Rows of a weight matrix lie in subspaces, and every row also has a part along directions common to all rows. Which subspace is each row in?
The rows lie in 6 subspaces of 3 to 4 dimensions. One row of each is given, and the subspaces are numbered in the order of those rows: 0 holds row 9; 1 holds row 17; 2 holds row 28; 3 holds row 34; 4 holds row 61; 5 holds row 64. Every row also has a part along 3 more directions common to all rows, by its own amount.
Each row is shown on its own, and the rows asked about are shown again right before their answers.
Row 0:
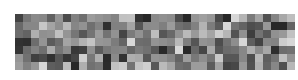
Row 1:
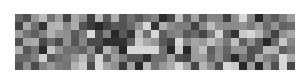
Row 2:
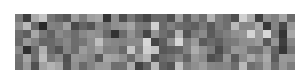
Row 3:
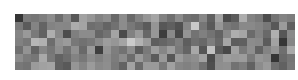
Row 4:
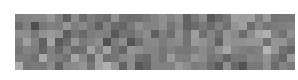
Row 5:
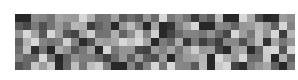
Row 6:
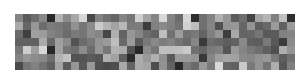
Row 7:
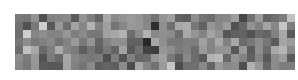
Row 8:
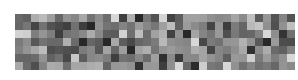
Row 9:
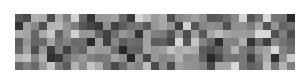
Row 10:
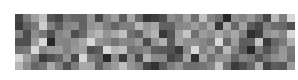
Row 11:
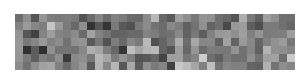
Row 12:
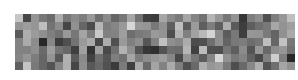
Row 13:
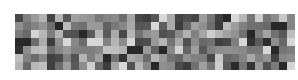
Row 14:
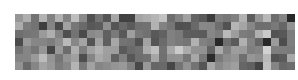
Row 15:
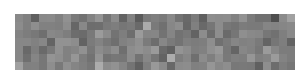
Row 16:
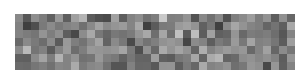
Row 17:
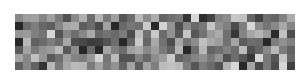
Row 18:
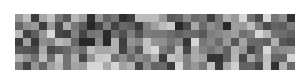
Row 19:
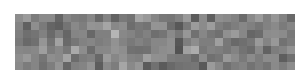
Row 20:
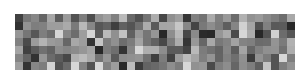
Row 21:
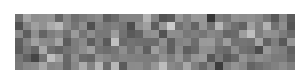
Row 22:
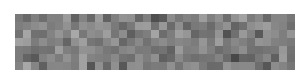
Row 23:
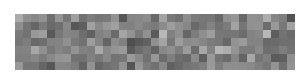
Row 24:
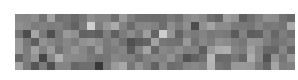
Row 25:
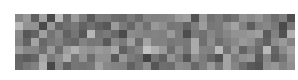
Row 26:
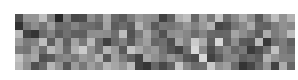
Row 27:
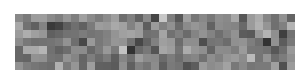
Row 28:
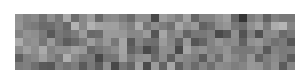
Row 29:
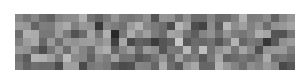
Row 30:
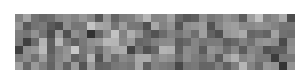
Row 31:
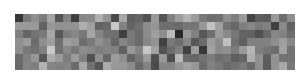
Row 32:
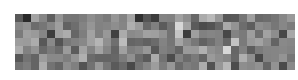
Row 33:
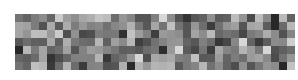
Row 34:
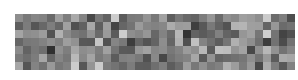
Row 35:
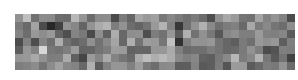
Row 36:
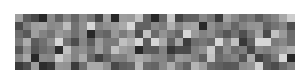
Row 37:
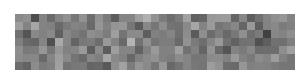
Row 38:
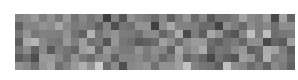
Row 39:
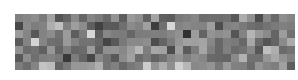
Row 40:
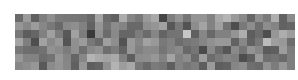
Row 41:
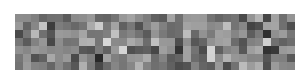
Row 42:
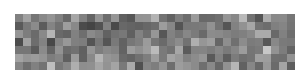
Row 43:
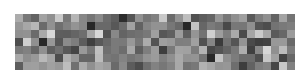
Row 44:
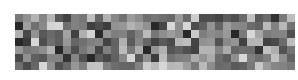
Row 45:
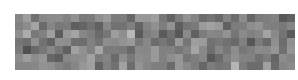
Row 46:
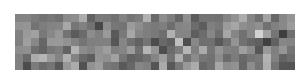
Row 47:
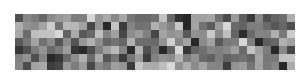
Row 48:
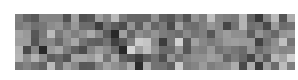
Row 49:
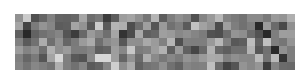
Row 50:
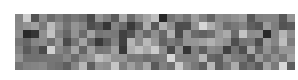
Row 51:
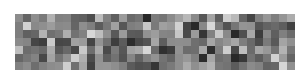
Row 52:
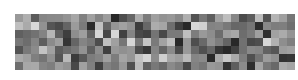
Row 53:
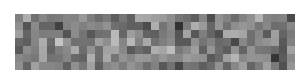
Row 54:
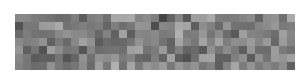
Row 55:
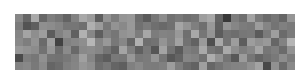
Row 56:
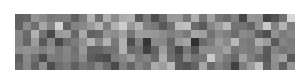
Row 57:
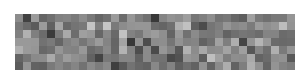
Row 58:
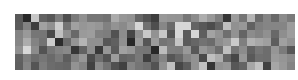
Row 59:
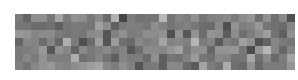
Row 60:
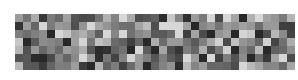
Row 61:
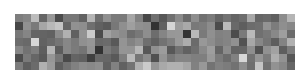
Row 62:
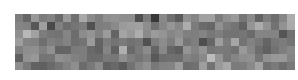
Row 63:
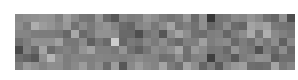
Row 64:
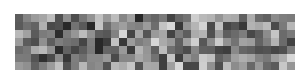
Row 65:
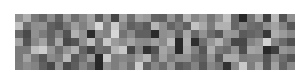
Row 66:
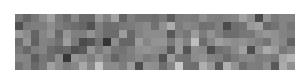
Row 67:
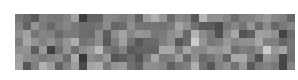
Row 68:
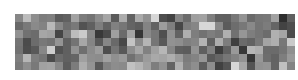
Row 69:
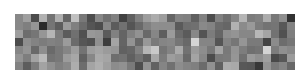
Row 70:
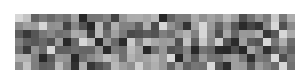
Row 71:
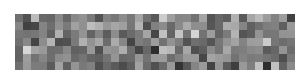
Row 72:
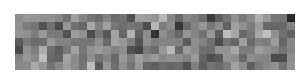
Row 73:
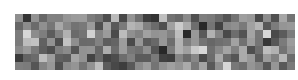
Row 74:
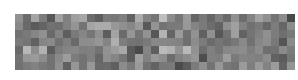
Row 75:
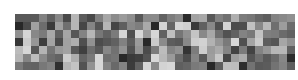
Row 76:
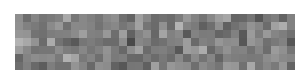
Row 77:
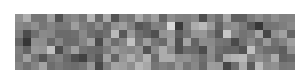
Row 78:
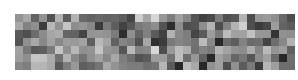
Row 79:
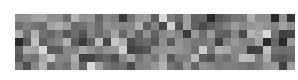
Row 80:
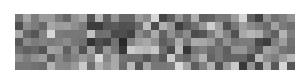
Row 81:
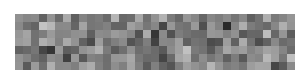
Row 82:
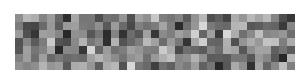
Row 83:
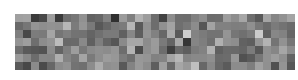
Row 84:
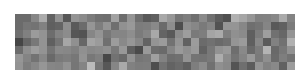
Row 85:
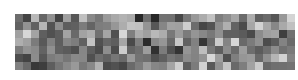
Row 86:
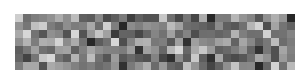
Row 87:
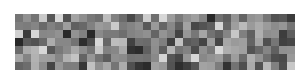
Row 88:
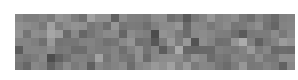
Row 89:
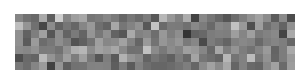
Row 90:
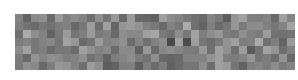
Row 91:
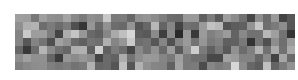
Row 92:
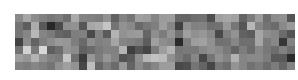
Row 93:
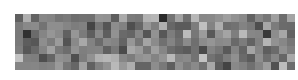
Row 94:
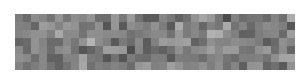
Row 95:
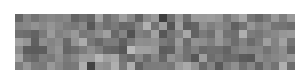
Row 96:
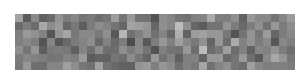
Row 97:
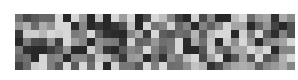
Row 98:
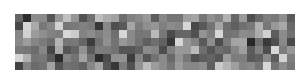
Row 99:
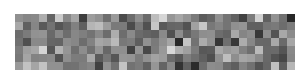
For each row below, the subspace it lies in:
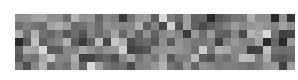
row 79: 4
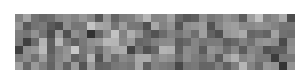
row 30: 3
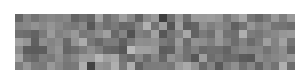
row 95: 4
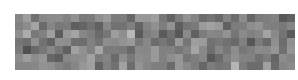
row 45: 0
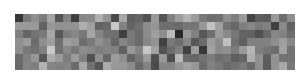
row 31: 3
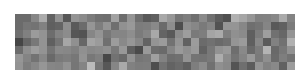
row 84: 2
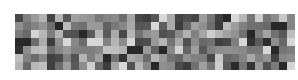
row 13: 2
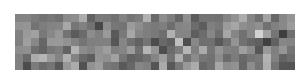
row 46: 5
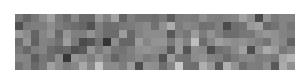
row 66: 5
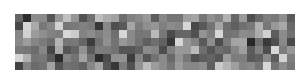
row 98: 0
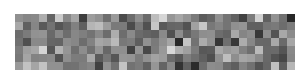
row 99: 5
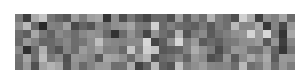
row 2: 1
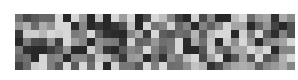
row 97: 2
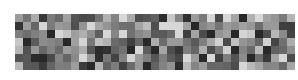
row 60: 3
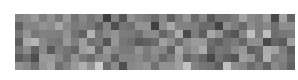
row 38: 4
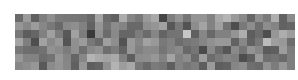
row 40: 4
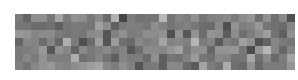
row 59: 5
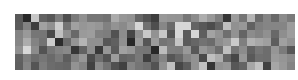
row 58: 0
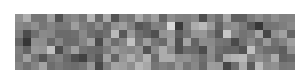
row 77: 4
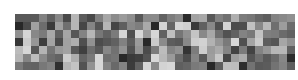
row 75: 1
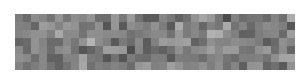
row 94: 2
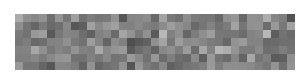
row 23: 3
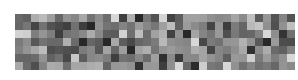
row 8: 5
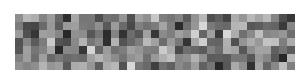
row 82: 0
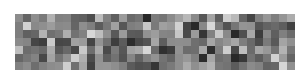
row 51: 3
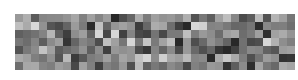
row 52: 3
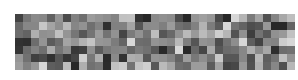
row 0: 2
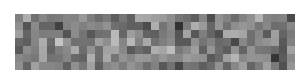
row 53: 3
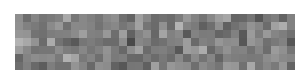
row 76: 2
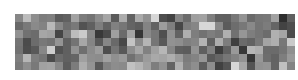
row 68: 0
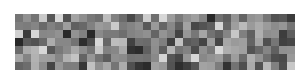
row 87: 4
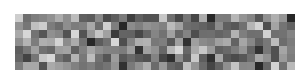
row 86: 4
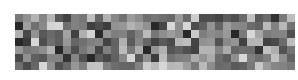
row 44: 4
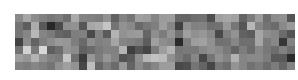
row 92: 1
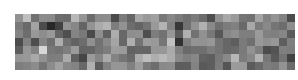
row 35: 1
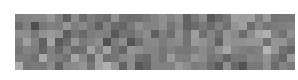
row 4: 0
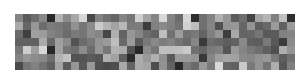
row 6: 0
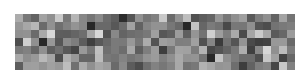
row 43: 3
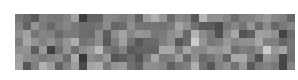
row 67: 1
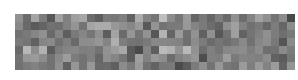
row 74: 0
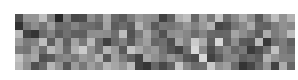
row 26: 2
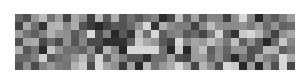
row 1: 1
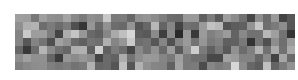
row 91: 0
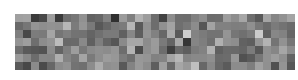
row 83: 5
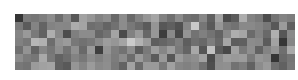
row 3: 3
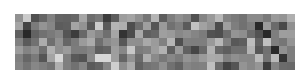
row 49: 0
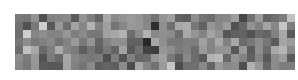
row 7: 1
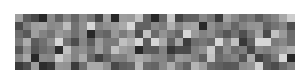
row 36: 5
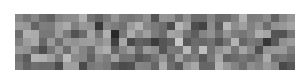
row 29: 5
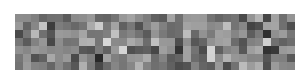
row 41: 2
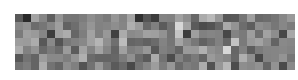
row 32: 1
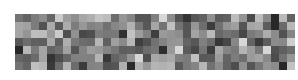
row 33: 2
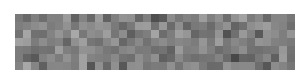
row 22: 4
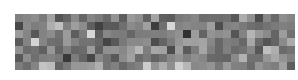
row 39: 4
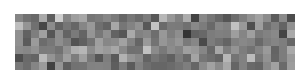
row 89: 1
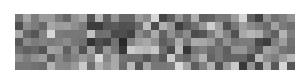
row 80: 1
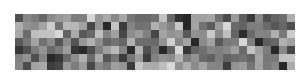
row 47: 2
